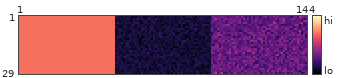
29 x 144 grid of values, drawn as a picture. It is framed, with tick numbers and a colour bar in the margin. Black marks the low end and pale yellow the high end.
It is made of 1 by 3 panels. Panel 1,1: high, flat. Panel 1,2: very low, fine-grained, faint in contrast. Panel 1,3: low, fine-grained.
